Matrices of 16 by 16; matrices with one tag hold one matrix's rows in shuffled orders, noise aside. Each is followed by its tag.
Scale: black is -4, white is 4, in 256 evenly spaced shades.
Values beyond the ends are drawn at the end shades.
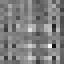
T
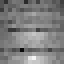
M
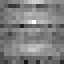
M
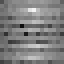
M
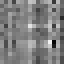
T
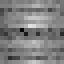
M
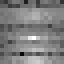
M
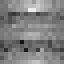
M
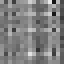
T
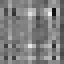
T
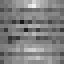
M
